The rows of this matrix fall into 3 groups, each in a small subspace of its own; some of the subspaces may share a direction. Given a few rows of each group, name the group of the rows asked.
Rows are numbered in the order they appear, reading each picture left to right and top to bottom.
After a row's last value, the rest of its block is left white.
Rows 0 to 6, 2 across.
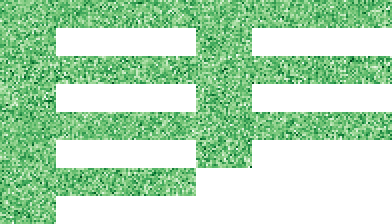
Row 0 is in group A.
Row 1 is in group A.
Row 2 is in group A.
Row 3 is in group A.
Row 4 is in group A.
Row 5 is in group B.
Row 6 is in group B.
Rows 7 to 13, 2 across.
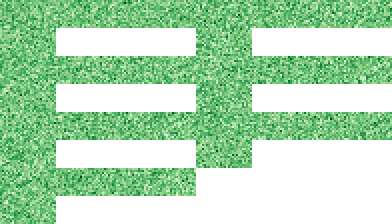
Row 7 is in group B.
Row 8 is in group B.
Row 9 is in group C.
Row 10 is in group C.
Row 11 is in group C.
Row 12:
C
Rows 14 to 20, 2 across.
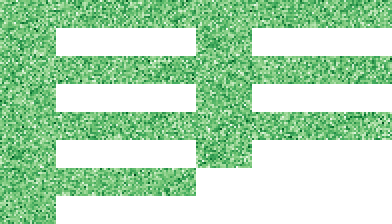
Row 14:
A
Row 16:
A
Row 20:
C
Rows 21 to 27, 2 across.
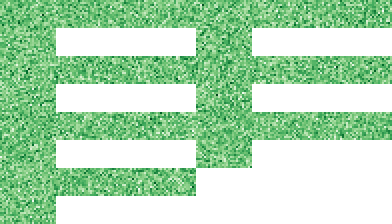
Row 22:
B
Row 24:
A
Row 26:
B
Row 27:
A
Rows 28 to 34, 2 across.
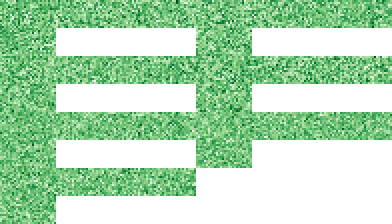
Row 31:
C
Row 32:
A
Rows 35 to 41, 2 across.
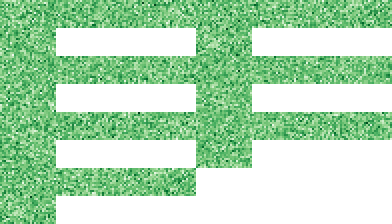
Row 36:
C
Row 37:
B
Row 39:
B
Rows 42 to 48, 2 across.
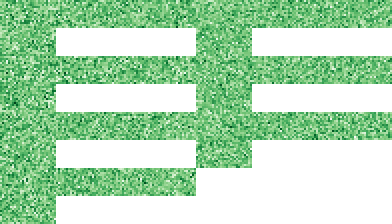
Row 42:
A
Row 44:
A
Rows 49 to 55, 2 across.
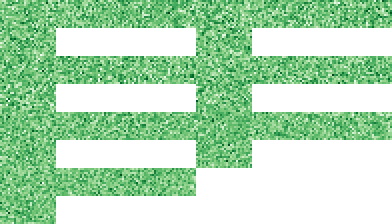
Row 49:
A
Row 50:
C
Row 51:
B
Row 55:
B
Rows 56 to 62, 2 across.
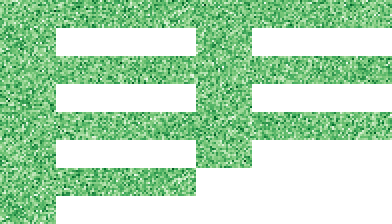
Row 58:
B
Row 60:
A
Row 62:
A
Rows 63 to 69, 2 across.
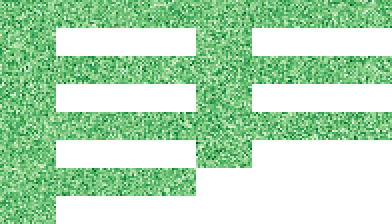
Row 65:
A
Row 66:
C
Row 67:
C
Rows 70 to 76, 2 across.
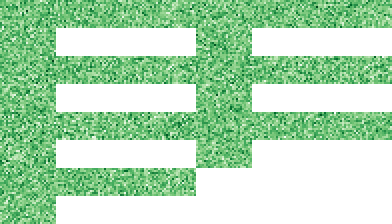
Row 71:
B
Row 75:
B
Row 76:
B
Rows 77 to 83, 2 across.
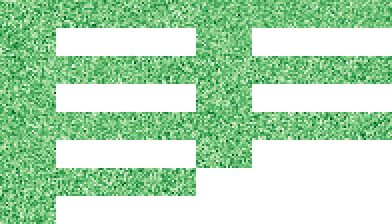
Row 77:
A
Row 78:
B
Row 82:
C
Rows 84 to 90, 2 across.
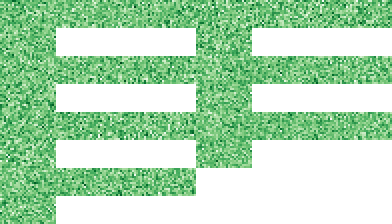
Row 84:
C
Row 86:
B
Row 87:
C
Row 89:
C
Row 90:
C
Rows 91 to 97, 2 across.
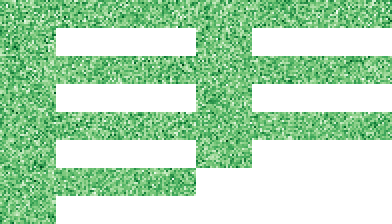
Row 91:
A
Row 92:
A
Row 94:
C
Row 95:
C
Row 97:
B
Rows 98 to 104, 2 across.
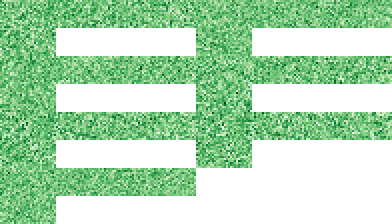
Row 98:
B
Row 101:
B
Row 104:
B
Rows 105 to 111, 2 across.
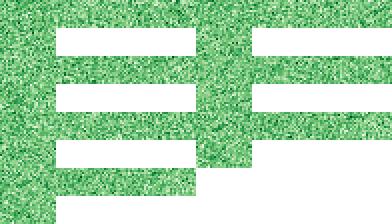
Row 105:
A
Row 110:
B
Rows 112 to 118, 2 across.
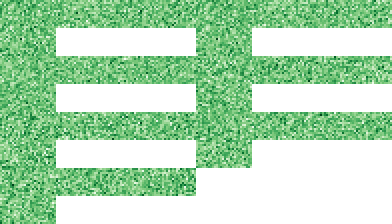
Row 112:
A
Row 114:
B
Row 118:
A
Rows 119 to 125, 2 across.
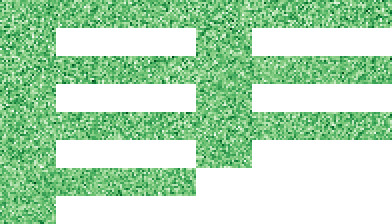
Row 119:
B
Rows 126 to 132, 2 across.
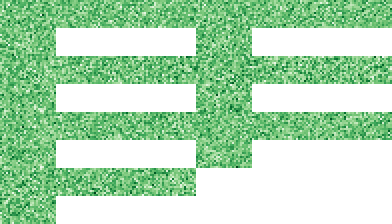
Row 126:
B
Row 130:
C
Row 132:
C
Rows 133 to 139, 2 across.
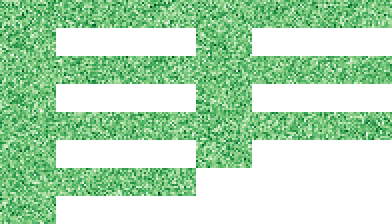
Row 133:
A
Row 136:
B
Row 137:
C
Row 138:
B
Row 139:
C
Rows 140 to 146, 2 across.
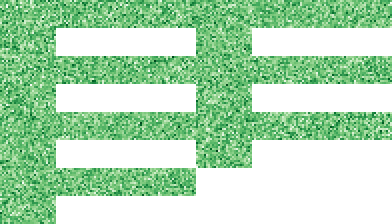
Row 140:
A
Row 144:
A
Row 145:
A
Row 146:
C
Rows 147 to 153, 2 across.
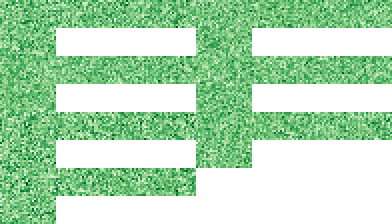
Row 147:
A
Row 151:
A
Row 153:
A
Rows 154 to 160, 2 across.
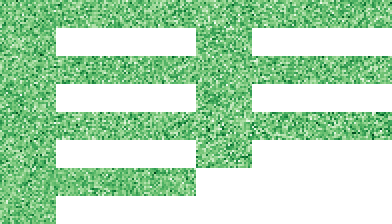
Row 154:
C
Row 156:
C
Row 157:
C
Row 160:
A
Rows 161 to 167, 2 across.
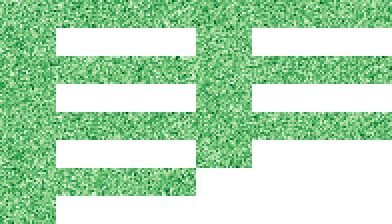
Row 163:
A
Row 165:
C
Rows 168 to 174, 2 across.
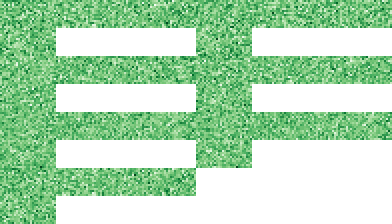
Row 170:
A
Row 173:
A
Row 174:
C
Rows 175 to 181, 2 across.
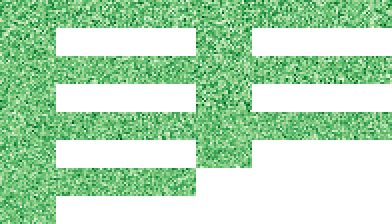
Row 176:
A
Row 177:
B
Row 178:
B
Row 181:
C
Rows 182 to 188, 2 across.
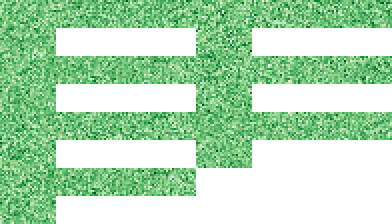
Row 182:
C
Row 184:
A
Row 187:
C
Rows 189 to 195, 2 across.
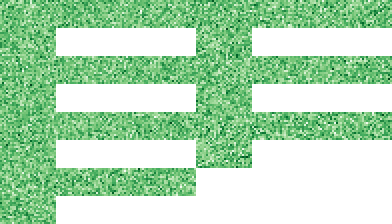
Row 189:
A
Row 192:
A
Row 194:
A
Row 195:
B
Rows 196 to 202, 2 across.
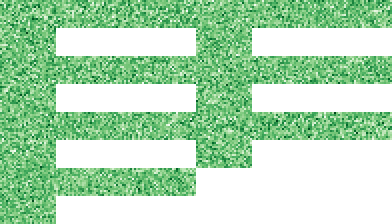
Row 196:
B
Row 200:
A
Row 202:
A
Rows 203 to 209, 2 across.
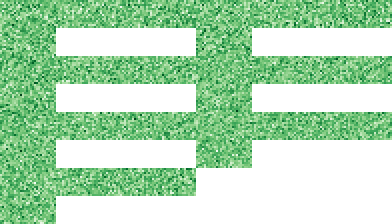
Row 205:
A
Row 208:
C
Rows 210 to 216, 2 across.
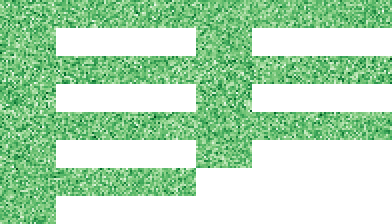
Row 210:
B
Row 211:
B
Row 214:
B
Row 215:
B
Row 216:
A
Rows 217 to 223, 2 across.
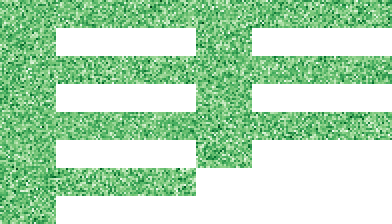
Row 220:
B
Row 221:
B
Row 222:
C
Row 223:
A
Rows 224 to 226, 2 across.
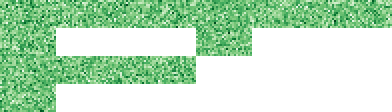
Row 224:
A
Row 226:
C
